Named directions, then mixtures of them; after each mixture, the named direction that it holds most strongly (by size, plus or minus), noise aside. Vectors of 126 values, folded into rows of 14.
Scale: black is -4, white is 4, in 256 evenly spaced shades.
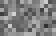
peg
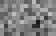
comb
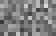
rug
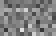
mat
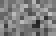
comb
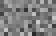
mat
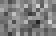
comb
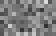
peg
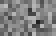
comb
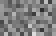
mat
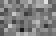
peg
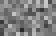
rug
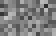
peg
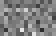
mat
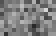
comb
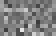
mat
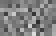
mat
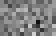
mat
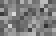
peg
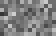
peg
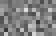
mat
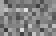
mat
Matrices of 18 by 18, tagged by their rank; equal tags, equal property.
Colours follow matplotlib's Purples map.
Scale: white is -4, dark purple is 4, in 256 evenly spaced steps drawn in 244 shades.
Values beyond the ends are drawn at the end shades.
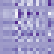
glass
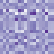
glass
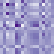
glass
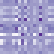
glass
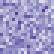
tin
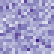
tin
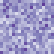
tin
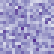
tin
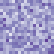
tin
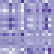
glass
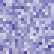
tin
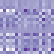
glass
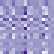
glass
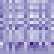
glass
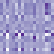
glass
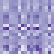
glass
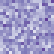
tin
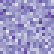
tin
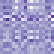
glass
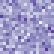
tin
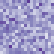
tin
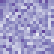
tin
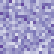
tin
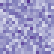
tin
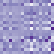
glass
